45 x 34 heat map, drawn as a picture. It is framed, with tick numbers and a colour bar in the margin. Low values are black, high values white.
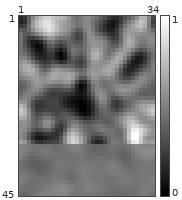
Lone odd cells: none. Grain: blotchy. Seam: horizontal, 70% of the way down, the bottom part calmer. Odd rows or columns: none. Ninth with the lowest average: centre.
